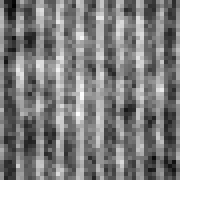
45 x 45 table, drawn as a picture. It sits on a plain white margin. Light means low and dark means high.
On average the colour sits 50% of the way up the scale. Streaks run downward. Upright stripes repeat 9 times across the table.
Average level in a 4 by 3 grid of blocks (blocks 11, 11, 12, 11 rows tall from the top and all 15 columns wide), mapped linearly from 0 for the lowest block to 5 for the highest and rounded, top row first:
4 1 3
2 1 2
4 0 4
5 3 5
